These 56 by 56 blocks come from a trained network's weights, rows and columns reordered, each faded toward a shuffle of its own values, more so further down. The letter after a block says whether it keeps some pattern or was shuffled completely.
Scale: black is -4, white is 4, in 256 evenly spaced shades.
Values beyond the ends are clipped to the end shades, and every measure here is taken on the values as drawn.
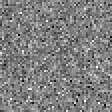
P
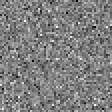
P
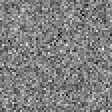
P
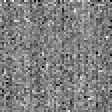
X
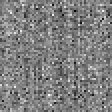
X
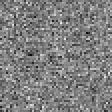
X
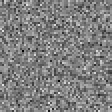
P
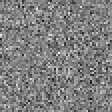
X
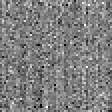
X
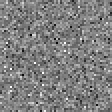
P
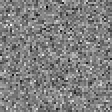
P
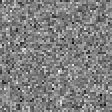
P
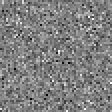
P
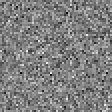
P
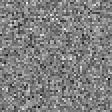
X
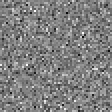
P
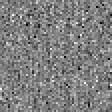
X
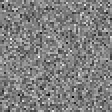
P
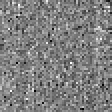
X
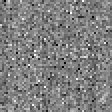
X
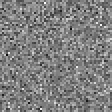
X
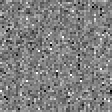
X
